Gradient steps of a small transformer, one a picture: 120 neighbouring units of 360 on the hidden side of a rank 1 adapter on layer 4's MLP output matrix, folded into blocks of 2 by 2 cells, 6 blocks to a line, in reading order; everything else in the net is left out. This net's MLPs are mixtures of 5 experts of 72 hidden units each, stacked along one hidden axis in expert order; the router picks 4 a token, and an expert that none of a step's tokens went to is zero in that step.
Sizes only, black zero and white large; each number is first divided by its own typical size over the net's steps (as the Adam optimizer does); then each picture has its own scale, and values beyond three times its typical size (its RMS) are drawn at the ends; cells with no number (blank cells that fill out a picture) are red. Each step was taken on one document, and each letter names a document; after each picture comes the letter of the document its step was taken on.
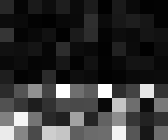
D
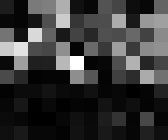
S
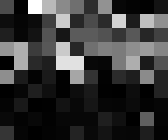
S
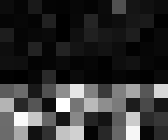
D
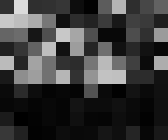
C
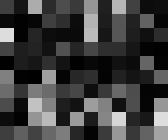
D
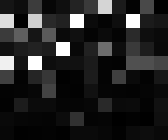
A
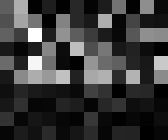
C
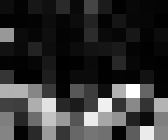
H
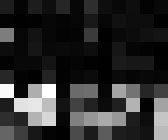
H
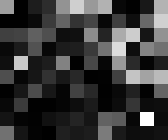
S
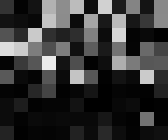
S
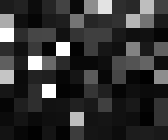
A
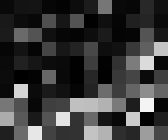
H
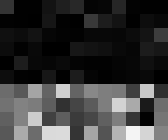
H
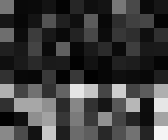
D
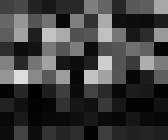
C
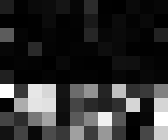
H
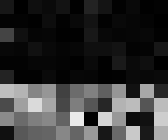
H
